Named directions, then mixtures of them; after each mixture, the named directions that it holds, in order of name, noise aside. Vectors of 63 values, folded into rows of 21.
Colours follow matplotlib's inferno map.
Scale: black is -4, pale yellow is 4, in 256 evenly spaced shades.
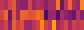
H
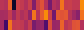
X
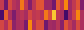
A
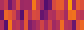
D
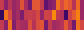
A, D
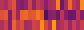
H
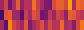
D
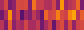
D, H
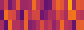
D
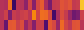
H, X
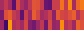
D, X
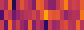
A, X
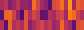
D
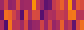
D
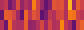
D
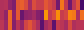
H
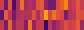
A, X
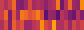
H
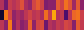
A, D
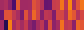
D, X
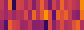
X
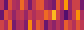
A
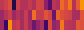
D, X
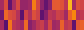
D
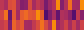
H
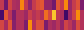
A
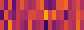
A, X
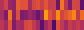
H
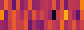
A, X
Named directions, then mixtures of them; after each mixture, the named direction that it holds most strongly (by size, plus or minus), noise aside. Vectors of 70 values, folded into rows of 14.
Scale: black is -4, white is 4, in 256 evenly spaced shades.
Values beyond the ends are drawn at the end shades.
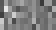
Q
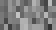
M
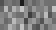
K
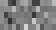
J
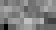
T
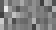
Q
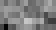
T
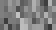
M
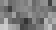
T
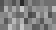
K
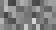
J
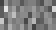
Q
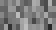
M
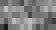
T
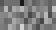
K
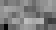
T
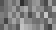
M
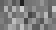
K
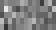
Q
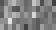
J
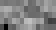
T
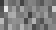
K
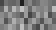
K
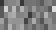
K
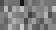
K
